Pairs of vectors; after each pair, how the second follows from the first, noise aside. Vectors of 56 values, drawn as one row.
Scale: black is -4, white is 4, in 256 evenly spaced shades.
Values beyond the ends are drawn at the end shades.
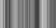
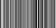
sign-scrambled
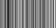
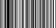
scaled up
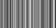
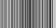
sign-scrambled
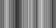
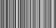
sign-scrambled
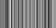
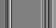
partly zeroed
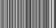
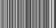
copied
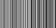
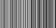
copied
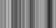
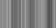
shrunk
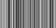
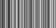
sign-scrambled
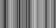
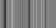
partly zeroed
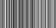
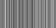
shrunk
